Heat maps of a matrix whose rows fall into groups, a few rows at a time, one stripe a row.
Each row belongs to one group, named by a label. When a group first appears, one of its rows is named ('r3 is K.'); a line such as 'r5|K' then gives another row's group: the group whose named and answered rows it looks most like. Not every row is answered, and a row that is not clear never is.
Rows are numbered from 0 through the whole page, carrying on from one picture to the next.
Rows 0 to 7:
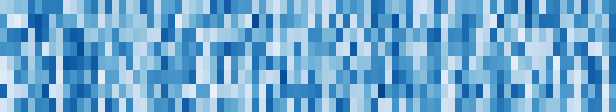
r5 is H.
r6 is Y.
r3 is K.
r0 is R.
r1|Y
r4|H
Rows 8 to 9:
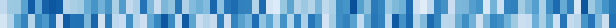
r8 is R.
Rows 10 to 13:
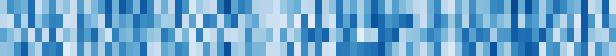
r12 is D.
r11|R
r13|R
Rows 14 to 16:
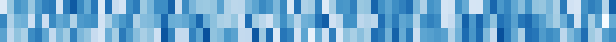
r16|Y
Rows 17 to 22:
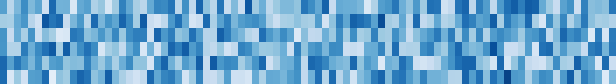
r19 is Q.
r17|D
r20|H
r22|Y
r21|K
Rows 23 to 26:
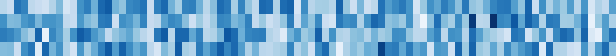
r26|R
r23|Q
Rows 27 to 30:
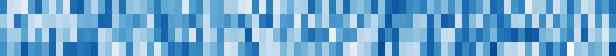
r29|D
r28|Q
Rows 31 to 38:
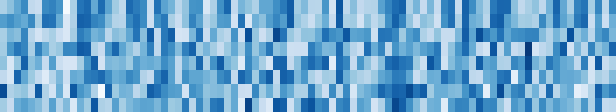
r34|H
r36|Q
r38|D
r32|Q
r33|D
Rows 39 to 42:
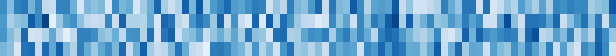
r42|R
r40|Y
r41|D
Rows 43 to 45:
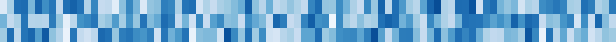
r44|D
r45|R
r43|H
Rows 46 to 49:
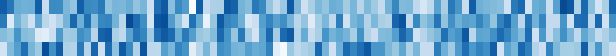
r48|Q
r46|K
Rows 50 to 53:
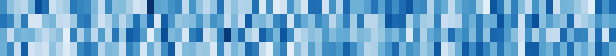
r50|Y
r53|D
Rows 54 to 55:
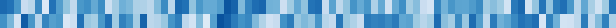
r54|K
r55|R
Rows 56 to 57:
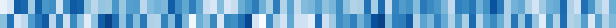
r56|H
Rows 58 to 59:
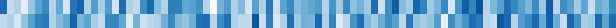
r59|Y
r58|Y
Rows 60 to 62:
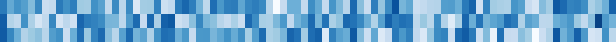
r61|D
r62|K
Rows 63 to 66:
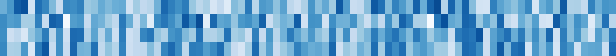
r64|K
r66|Y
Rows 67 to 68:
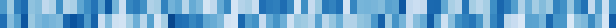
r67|Q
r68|H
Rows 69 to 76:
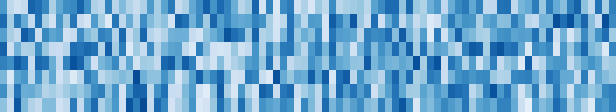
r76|Q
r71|R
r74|D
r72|Y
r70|K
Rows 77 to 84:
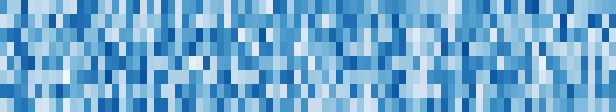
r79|K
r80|Q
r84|Q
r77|D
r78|H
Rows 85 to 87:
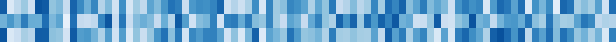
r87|Y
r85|Y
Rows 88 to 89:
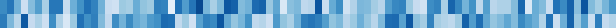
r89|D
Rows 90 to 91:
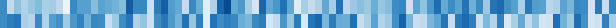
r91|K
